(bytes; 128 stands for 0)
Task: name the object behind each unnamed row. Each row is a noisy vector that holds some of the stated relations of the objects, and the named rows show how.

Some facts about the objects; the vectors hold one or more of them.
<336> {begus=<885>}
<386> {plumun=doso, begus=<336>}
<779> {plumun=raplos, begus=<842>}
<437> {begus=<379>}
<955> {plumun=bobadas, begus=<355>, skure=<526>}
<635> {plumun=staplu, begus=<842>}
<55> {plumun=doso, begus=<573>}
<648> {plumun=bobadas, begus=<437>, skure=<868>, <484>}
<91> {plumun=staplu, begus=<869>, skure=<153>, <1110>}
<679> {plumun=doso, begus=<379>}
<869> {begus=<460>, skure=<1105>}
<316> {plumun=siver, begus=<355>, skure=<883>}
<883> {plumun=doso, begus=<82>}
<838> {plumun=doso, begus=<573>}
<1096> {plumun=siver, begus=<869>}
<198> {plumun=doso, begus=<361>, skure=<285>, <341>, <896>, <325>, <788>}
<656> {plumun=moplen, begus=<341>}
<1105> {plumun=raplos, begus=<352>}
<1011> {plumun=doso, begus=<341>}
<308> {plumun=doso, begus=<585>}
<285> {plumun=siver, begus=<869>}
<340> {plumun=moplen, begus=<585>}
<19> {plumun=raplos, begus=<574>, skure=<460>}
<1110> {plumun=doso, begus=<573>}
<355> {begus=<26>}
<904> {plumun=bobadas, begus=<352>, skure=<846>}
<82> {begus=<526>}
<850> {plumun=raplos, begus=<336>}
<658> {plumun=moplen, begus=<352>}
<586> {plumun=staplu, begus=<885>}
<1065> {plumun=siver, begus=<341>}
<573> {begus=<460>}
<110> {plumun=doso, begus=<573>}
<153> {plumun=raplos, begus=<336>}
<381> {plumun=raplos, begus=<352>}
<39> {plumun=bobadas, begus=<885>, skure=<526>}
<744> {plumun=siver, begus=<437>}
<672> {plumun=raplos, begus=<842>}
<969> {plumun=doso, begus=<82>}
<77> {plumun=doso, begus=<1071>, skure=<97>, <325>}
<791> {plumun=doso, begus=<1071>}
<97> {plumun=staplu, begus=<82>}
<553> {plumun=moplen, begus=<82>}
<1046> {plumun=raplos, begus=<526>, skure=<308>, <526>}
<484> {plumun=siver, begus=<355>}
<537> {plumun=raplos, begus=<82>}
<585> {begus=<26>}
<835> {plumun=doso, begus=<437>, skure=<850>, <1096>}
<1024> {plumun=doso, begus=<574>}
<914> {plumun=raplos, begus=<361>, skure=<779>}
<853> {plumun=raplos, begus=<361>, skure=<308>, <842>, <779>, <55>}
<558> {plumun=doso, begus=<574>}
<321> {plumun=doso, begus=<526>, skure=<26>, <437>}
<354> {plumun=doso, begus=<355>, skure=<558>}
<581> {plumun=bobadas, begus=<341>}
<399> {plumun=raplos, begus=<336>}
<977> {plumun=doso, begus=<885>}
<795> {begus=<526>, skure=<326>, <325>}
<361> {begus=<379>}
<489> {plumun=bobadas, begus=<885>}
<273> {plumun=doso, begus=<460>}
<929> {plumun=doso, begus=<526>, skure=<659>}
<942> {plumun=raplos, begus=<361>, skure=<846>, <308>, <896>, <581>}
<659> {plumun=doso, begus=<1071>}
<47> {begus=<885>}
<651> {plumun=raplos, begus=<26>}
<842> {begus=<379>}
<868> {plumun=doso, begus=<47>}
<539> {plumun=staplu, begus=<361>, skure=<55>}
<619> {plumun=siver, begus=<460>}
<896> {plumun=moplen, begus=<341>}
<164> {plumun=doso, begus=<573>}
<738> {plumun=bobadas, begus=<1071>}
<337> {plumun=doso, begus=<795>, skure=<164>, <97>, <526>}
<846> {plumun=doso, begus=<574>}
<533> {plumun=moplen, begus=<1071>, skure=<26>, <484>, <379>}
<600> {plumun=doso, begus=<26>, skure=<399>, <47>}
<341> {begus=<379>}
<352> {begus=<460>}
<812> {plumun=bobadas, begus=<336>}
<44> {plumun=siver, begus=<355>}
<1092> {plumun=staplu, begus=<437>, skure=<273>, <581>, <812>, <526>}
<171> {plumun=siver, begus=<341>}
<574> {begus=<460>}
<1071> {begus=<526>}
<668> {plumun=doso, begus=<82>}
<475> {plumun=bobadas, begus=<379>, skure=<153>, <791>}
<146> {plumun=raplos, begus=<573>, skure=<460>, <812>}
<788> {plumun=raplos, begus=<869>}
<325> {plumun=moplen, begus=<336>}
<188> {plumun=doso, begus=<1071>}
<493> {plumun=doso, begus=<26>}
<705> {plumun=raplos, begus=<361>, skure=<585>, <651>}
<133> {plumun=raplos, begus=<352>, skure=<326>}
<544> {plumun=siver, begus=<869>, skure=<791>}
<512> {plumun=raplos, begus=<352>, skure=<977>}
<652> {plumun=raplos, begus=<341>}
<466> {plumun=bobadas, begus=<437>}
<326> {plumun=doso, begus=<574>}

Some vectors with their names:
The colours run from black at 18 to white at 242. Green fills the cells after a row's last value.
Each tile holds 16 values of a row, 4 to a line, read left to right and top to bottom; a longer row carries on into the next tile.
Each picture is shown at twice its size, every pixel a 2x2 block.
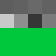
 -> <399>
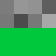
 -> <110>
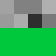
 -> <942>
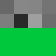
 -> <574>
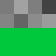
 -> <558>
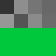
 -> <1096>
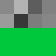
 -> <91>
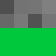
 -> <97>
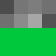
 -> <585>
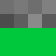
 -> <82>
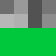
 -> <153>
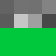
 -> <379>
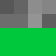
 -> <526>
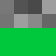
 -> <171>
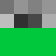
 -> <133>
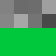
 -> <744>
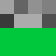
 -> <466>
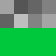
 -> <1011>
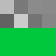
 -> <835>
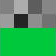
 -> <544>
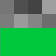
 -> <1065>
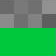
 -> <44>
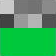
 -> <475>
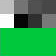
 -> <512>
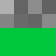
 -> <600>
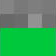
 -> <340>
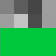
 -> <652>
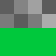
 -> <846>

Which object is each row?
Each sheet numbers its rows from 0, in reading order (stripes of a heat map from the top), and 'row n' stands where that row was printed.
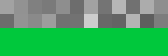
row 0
<321>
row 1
<738>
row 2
<198>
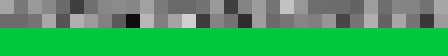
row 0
<337>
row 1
<896>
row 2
<904>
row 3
<779>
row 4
<460>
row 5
<354>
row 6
<812>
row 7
<1046>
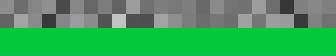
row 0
<361>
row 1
<484>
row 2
<381>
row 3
<586>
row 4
<308>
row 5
<285>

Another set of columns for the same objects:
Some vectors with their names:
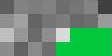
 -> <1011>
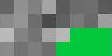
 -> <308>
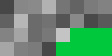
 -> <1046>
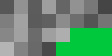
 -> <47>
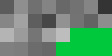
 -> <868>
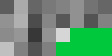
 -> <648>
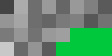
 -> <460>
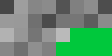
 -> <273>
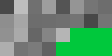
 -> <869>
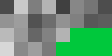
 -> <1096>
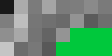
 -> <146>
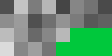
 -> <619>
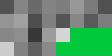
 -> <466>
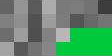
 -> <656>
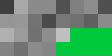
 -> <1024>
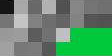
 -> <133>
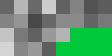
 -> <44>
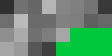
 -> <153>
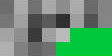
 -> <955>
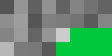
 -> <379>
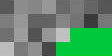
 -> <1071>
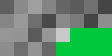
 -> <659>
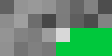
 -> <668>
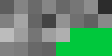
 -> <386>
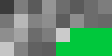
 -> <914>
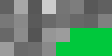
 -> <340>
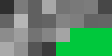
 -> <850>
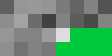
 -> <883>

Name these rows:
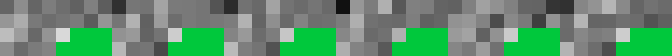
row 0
<835>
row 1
<652>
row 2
<672>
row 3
<788>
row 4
<791>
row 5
<537>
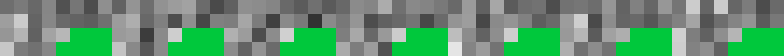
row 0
<539>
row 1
<475>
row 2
<77>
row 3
<526>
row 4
<744>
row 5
<1092>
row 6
<316>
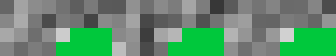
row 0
<929>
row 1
<489>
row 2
<679>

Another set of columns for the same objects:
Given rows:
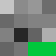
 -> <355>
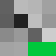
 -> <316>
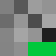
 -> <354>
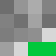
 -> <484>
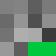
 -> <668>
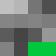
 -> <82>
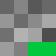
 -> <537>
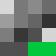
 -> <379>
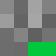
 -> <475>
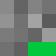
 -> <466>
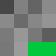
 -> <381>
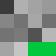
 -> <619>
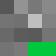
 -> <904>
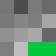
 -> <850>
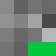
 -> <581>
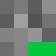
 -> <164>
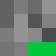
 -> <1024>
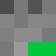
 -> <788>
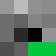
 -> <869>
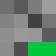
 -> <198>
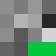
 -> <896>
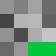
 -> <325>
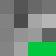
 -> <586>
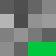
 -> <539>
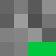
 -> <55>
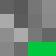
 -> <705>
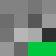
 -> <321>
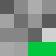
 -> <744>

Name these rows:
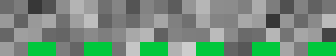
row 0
<97>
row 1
<533>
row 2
<153>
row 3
<44>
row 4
<656>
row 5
<1046>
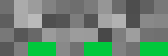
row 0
<658>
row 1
<600>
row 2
<635>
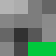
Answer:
<795>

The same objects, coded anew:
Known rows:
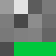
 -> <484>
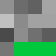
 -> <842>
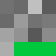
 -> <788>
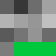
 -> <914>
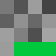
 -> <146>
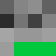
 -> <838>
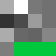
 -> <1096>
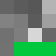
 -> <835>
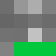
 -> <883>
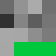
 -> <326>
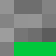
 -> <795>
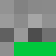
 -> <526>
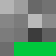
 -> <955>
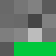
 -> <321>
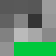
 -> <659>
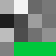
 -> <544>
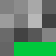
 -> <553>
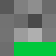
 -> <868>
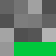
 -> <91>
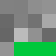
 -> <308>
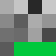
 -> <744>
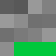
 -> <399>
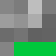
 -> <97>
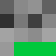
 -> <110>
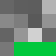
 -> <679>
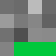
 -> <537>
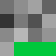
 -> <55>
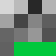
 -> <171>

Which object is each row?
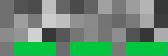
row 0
<198>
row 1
<635>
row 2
<658>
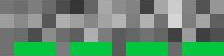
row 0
<340>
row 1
<705>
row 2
<466>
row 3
<581>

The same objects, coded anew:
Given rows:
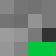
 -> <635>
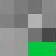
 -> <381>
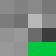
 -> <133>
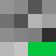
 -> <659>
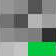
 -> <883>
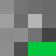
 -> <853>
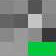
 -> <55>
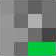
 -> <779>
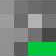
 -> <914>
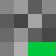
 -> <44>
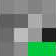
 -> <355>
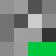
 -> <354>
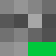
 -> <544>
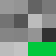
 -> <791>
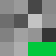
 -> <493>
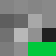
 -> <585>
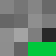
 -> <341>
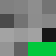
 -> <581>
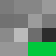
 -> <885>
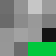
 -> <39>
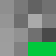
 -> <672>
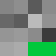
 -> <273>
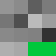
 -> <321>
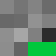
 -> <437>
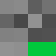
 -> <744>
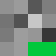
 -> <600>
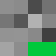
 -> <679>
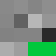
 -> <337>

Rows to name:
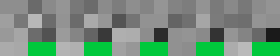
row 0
<153>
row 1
<537>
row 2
<812>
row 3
<91>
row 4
<97>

